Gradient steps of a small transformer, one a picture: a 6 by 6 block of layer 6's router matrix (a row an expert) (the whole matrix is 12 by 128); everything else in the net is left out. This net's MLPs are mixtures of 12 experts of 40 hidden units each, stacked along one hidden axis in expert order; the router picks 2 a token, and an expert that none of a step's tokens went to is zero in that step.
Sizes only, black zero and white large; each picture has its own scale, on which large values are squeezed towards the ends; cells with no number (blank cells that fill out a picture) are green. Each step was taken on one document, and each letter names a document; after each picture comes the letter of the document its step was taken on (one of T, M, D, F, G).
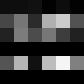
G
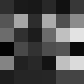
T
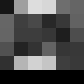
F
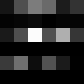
T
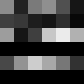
G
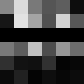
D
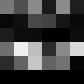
F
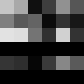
G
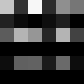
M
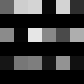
M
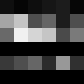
T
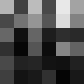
D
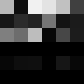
M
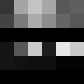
D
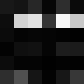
D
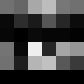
T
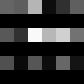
T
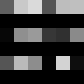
M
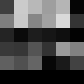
D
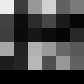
F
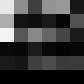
G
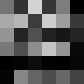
F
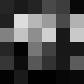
T
